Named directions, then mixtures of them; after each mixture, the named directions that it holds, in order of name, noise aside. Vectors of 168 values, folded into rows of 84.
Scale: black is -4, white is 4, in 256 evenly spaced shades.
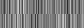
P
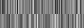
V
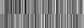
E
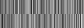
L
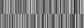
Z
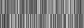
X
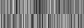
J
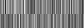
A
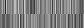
A, X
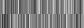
E, L, X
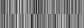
J, P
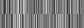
A, P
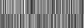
A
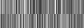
A, J, V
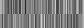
E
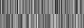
V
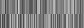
X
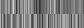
J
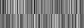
A, V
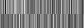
A
